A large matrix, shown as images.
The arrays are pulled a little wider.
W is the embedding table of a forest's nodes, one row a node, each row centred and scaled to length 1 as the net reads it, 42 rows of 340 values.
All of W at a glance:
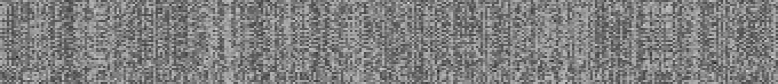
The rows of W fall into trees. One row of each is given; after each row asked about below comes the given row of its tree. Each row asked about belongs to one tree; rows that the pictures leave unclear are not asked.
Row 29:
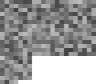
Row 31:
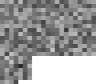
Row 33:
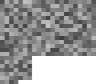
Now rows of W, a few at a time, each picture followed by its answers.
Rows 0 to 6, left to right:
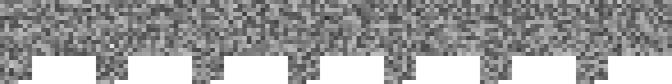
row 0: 29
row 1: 31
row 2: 33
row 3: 31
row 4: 31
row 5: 31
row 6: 31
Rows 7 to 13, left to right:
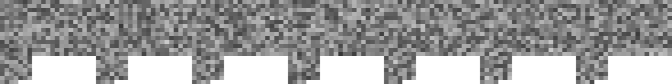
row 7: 29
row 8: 31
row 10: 29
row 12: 31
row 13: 31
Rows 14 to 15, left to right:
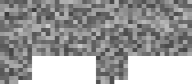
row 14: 29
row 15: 31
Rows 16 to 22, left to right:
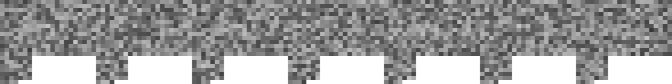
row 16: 29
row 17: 31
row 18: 29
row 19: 31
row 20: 29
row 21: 31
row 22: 29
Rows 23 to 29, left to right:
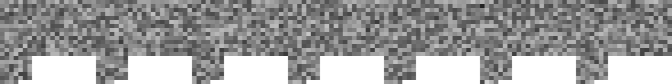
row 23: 31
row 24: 29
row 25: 29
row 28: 31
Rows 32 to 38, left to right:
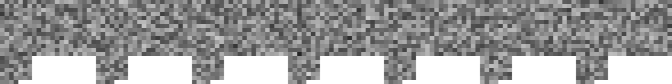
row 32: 31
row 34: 31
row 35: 33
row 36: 29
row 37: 29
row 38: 29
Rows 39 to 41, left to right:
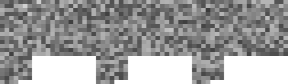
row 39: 29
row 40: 31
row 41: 29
